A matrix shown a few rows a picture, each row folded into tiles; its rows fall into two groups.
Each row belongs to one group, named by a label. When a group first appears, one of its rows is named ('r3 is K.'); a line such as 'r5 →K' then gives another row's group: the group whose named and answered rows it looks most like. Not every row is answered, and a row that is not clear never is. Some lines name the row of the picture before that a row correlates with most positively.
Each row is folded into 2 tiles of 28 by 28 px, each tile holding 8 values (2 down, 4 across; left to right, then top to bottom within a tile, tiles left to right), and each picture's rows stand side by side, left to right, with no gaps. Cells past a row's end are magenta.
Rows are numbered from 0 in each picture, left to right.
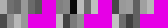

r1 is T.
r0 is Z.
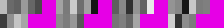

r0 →Z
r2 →T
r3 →T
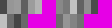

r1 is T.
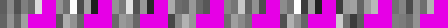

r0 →T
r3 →Z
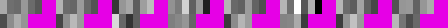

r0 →Z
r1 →Z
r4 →Z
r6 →Z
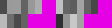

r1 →Z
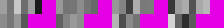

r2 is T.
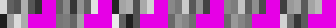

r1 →T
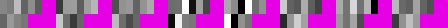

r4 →T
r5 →Z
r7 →Z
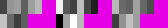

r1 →Z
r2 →Z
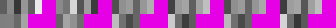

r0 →T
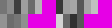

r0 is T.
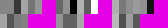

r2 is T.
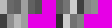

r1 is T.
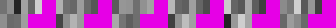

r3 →Z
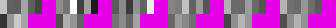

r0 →Z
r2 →T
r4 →Z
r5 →Z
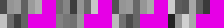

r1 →T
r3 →Z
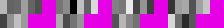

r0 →Z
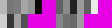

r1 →T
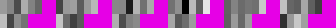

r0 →T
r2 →T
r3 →T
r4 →T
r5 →Z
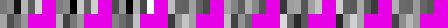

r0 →T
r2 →T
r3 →Z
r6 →Z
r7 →Z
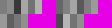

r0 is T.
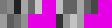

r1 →Z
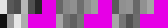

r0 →Z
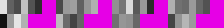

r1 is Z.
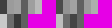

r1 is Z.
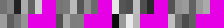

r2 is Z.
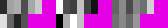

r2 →T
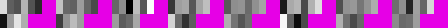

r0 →Z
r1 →Z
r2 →T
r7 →T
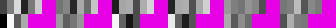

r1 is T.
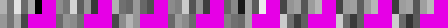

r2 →Z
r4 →T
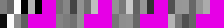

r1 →T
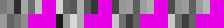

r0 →T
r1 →Z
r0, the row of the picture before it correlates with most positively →1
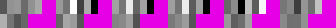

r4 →T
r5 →T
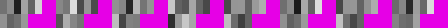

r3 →Z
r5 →T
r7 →T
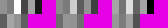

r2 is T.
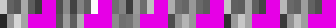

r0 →Z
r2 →T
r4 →Z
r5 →Z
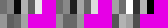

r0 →T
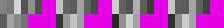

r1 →Z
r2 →Z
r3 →Z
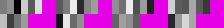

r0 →T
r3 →Z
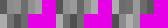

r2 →Z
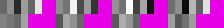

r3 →T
